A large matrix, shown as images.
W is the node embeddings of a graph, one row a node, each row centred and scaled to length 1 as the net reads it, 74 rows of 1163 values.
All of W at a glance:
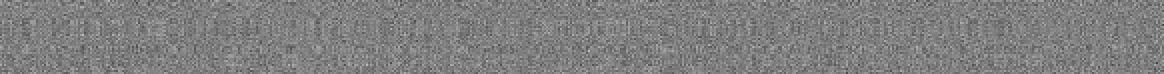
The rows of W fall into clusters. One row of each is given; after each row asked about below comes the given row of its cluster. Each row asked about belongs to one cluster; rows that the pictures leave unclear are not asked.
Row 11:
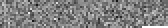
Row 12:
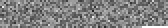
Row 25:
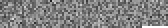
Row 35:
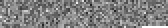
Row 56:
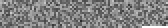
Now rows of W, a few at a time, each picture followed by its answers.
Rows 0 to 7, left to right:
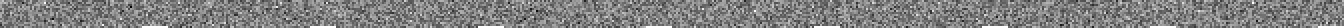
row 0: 56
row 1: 56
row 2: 11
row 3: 12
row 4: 11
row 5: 11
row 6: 56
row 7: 35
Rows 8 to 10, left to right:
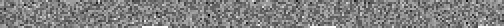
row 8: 12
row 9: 35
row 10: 25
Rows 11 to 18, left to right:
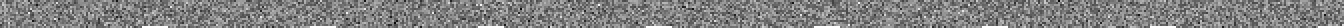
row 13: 56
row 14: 56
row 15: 11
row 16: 12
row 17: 25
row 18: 56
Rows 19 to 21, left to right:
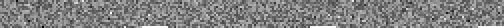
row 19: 35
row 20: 11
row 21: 35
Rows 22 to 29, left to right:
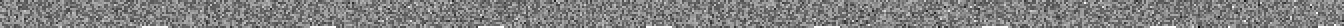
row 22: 35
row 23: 35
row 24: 11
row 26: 35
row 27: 12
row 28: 35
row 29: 25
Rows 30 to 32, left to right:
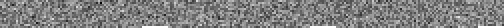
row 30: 12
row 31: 35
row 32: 25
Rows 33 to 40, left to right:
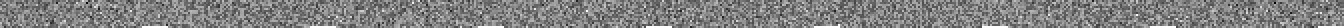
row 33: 35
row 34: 35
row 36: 11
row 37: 56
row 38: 25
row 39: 35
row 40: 11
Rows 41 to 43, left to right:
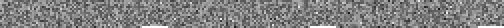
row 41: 56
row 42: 56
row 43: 35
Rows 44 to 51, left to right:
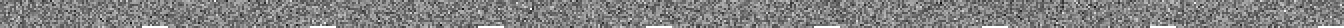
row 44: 25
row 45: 12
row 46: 11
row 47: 11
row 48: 11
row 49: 12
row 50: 25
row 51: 12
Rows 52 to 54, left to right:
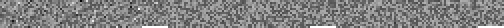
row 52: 12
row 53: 11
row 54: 56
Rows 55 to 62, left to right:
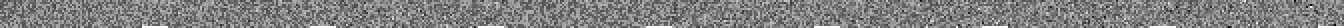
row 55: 25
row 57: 56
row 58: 35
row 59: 25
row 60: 12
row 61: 56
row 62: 25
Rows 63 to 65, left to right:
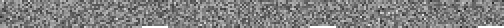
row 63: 12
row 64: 56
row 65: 56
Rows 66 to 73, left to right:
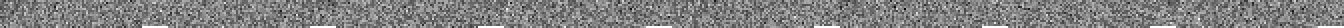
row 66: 25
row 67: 11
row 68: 11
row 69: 35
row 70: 25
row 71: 25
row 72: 11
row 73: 35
